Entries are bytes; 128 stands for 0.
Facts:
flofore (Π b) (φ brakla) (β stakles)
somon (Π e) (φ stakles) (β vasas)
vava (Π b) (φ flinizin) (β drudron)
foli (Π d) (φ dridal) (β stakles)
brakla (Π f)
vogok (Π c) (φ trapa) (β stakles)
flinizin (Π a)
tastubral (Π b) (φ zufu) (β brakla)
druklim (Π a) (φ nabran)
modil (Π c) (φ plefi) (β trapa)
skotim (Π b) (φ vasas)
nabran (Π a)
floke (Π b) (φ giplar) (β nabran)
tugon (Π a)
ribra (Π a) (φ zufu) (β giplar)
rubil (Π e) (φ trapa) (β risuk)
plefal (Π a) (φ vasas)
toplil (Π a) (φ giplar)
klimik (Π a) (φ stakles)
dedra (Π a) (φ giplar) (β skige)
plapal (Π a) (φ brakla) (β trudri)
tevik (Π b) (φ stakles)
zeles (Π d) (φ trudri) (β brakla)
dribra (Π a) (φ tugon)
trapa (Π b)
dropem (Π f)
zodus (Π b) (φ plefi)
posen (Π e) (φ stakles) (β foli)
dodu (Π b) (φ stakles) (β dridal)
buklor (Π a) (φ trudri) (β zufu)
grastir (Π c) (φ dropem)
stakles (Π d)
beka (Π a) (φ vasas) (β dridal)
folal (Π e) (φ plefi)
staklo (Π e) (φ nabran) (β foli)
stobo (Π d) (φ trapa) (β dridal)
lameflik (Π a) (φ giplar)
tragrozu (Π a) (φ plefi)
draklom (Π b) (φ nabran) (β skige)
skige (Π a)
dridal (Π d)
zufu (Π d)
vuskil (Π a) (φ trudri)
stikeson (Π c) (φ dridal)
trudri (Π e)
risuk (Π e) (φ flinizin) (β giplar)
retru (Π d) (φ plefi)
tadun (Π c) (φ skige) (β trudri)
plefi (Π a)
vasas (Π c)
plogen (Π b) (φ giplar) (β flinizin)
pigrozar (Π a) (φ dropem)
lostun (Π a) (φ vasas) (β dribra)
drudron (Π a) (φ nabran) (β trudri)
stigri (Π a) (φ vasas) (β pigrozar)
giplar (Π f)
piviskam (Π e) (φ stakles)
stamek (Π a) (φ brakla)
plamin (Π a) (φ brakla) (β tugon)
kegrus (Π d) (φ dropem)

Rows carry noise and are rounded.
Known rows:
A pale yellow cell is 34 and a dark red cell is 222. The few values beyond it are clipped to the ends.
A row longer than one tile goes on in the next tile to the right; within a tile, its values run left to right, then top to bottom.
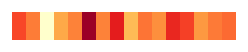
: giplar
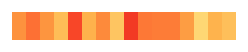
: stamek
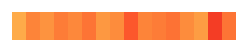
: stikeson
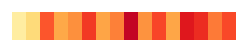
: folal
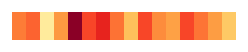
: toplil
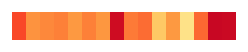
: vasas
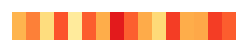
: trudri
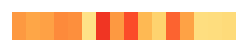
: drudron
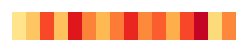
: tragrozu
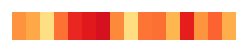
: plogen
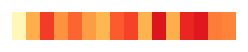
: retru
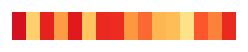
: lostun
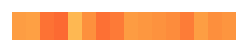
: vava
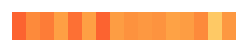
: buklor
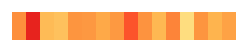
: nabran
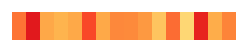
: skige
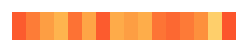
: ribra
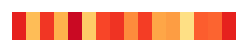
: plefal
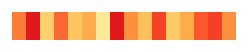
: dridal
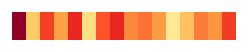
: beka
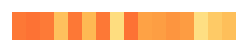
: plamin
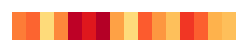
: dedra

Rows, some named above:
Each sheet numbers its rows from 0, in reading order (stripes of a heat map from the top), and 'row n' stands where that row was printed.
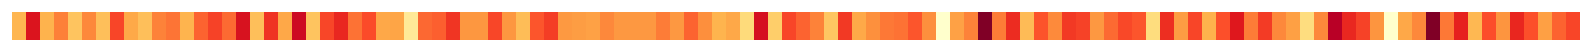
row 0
zufu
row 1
plefal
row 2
tastubral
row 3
dropem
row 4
giplar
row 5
skotim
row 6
giplar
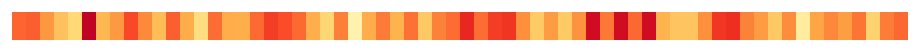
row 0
brakla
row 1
foli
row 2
klimik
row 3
foli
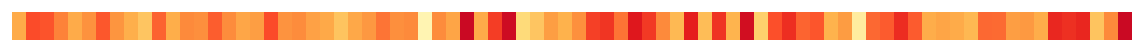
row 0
zeles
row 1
flofore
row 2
dodu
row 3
plefal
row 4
risuk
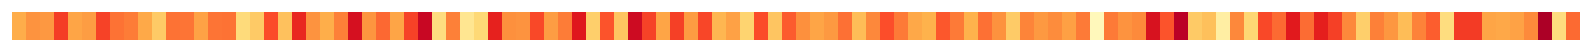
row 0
tadun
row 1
tragrozu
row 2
modil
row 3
trapa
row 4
staklo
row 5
stakles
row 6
plefi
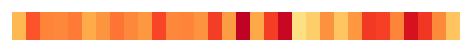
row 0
kegrus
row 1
dodu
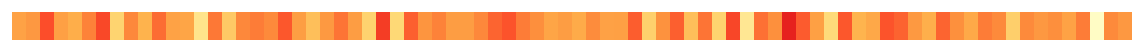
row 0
draklom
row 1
stobo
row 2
vogok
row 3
trudri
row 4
staklo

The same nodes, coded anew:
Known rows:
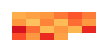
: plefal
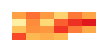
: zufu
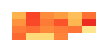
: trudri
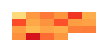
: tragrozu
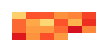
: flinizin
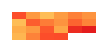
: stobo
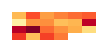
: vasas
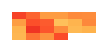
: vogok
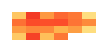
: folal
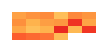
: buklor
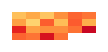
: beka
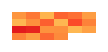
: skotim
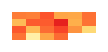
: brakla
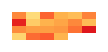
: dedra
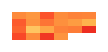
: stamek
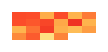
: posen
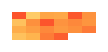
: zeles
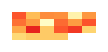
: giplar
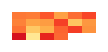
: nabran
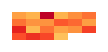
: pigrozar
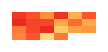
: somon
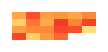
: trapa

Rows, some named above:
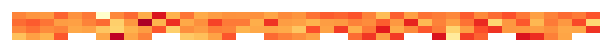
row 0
vava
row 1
plefi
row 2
tastubral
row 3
ribra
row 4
dodu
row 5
nabran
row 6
klimik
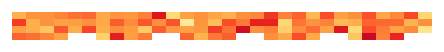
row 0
ribra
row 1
retru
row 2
dridal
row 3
plamin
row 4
modil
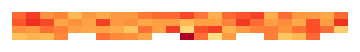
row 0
staklo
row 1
ribra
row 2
stakles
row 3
dropem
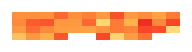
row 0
vava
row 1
trapa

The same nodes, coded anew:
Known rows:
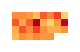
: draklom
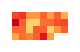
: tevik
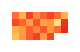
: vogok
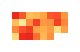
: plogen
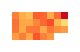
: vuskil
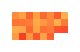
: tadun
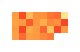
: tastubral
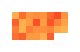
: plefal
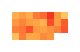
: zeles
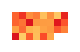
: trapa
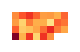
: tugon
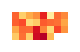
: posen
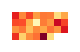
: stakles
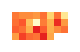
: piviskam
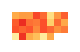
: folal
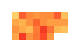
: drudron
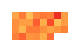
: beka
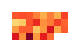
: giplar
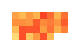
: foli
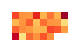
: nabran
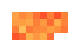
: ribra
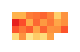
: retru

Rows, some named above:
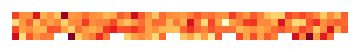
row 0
nabran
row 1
dropem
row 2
skotim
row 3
modil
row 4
trudri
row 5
giplar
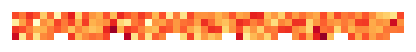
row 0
zufu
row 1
vasas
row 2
zufu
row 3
tragrozu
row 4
plefi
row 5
klimik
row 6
trudri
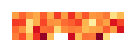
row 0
klimik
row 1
stakles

